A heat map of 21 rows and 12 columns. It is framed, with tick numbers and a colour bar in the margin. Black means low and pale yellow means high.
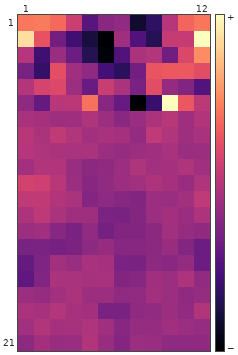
Slope: none. Ninth with the lowest average: top middle. Ninth with the highest average: top right. Seam: horizontal, 30% of the way down, the bottom part calmer.
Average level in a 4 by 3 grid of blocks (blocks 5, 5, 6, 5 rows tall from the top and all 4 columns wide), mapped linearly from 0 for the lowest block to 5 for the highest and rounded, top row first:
405 | 434 | 323 | 333
